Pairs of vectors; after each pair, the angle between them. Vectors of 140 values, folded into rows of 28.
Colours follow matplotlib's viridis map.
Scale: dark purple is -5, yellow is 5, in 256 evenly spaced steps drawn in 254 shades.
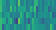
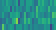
nearly opposite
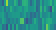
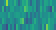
nearly parallel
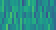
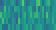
partly opposed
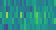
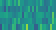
orthogonal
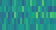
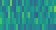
partly opposed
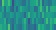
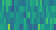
nearly parallel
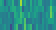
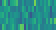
partly opposed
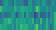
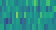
partly opposed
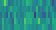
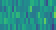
orthogonal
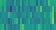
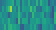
nearly opposite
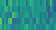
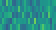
partly opposed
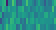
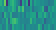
partly aligned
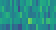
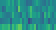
nearly opposite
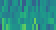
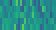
partly aligned
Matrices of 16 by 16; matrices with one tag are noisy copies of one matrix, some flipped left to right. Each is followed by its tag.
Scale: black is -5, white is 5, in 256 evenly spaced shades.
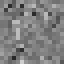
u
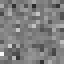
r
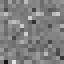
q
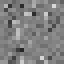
u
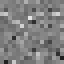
q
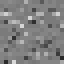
q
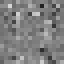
u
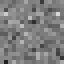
q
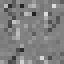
u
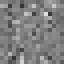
u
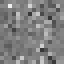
u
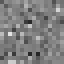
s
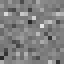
q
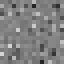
r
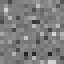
s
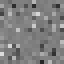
r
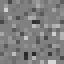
s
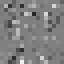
u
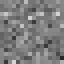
q
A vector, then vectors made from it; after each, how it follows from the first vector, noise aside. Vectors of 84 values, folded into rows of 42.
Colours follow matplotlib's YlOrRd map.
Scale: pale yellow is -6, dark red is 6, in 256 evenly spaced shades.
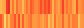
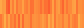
shrunk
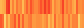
copied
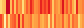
scaled up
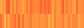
shrunk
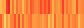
copied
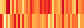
scaled up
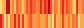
scaled up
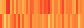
copied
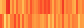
copied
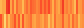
copied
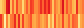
scaled up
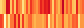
scaled up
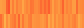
shrunk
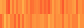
shrunk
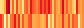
scaled up
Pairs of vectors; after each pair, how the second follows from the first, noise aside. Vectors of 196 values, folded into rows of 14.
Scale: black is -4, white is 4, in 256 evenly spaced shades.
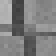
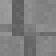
shrunk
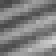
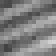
copied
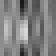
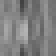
shrunk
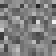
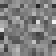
copied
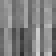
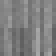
shrunk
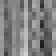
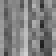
copied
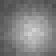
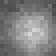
copied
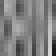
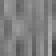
shrunk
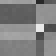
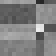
copied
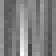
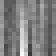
copied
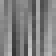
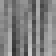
copied
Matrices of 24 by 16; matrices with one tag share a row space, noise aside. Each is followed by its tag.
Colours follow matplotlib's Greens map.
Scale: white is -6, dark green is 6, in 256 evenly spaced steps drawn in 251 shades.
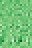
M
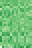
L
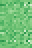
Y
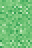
M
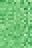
Y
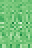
M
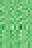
M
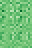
M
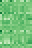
L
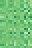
Y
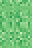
M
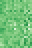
Y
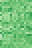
L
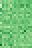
L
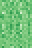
M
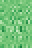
M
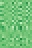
M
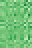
Y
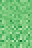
M
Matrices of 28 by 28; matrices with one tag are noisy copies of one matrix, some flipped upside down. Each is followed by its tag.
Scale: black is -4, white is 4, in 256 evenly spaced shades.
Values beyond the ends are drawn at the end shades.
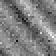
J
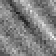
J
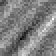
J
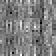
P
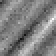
J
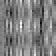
P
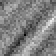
J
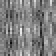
P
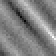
J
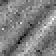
J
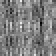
P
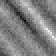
J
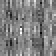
P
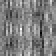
P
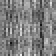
P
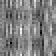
P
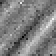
J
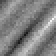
J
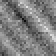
J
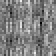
P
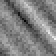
J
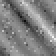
J
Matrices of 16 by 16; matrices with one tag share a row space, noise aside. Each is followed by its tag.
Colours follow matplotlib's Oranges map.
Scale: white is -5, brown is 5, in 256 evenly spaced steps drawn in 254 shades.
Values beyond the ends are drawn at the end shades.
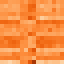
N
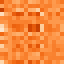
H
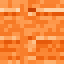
N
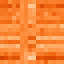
N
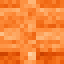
N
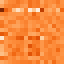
H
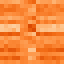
N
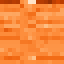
N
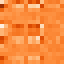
H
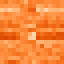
N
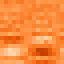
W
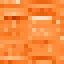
W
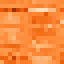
W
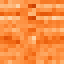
N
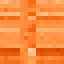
N
